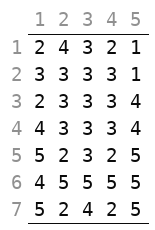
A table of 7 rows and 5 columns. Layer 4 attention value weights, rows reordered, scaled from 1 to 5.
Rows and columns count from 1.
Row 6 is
4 5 5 5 5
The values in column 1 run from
2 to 5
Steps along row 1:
up down down down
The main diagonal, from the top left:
2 3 3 3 5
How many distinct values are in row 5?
3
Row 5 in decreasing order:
5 5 3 2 2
